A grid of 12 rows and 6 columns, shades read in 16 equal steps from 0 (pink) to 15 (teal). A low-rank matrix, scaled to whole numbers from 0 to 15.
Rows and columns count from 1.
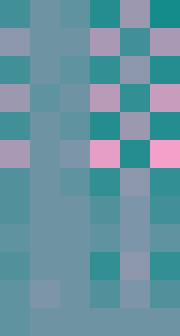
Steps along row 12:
down same same same same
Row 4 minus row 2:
-1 1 0 -1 1 -2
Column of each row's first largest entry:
6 5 6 5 4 5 4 6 1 4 4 1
